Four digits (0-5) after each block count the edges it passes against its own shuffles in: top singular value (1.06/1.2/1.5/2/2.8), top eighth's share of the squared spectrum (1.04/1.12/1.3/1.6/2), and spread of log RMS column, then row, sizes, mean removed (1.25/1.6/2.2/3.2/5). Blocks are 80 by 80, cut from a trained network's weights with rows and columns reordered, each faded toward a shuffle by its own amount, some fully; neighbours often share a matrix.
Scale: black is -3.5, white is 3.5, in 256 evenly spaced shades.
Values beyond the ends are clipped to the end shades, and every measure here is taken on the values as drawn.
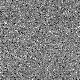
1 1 0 0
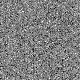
0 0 0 0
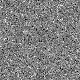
0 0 0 0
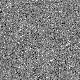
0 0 0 0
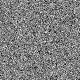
0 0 0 0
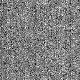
2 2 0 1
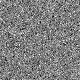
0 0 0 0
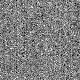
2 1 0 1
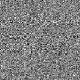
3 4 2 3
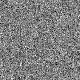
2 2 0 0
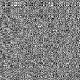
4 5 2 3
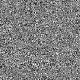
2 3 2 2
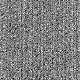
3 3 0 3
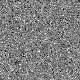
1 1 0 0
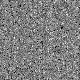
1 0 0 0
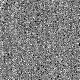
1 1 0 0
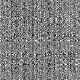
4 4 1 3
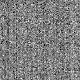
2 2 0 2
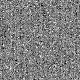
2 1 0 1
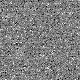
2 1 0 0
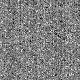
2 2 0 1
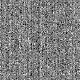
3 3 0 2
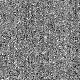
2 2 0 1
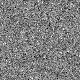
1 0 0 0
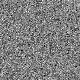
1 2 1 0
